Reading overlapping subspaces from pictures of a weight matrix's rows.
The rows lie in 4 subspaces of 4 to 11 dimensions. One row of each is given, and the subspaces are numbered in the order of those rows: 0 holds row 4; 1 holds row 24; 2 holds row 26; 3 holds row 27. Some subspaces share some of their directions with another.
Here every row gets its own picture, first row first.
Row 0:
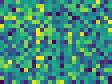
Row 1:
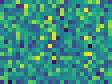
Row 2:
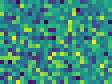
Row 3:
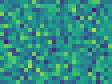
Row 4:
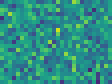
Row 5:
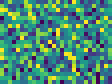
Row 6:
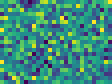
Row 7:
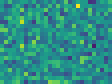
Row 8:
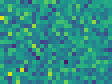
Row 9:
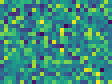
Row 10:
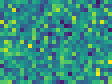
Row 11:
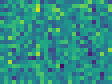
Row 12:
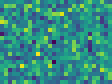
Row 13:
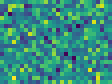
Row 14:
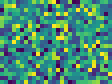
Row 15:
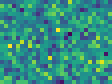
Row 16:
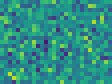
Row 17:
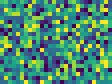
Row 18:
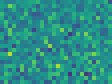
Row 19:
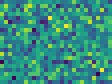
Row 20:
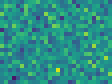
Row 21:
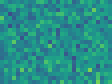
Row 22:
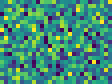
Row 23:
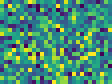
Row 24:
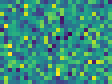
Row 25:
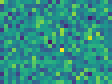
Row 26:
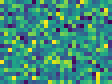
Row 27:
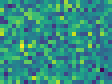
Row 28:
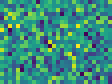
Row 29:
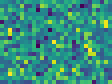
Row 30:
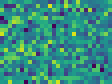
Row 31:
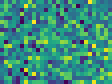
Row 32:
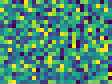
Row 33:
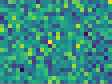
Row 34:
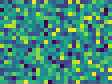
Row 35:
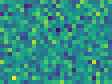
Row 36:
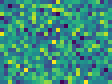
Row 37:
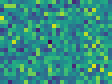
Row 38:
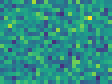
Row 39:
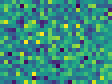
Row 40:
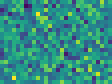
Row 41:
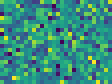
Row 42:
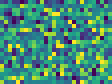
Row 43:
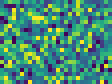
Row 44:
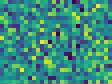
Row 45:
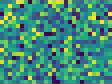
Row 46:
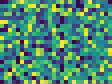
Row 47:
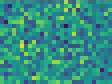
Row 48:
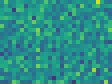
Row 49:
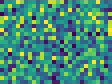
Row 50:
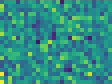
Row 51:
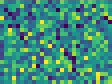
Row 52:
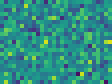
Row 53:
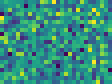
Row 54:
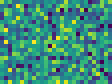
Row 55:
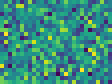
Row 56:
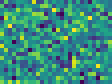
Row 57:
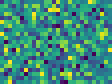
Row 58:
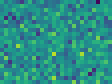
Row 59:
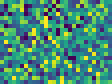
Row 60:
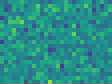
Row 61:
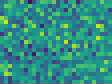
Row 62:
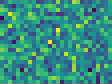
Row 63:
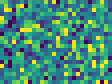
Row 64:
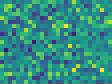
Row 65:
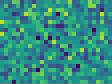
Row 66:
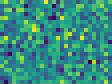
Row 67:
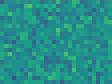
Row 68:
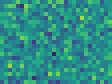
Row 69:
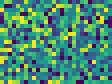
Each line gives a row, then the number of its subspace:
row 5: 2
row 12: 3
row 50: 1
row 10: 1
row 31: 3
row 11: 3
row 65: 3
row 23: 3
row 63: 1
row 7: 3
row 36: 3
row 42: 1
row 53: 1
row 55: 1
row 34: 2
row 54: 1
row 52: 1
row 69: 2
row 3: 1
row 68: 1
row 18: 3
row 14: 0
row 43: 1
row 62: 0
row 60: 3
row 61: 3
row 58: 1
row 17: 1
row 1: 1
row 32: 2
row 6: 3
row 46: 3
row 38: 2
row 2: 1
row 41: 3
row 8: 3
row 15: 1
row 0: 1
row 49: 1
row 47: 3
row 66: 1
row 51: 0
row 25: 1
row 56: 2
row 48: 1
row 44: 2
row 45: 1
